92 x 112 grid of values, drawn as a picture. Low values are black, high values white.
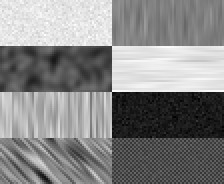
It is made of 4 by 2 panels. Panel 1,1: very high, fine-grained, faint in contrast. Panel 1,2: middling, streaked downward, faint in contrast. Panel 2,1: low, blotchy. Panel 2,2: very high, streaked across, faint in contrast. Panel 3,1: high, streaked downward. Panel 3,2: very low, fine-grained, faint in contrast. Panel 4,1: middling, slanting down to the right, strong in contrast. Panel 4,2: low, checkered.
